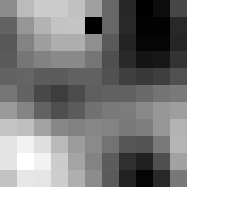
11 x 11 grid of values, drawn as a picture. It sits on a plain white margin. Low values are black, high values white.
A single lone cell is far lower than the cells round it. Values change most from cell to cell in the top middle. The top right is the ninth with the lowest average. The ninth with the highest average is the bottom left.
